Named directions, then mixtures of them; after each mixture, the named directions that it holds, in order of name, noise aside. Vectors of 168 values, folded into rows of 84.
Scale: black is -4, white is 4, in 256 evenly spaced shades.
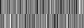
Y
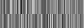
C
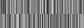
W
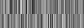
C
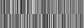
C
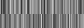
C, W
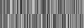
C, Y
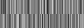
W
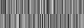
W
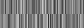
C, W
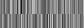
C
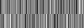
Y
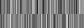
C, Y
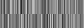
C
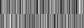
Y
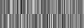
C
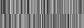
C, W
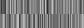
W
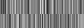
W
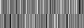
Y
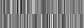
C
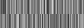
W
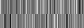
Y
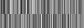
C, W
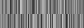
C, Y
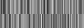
C, W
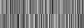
W, Y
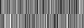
Y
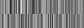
C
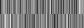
Y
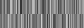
C, Y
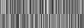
W
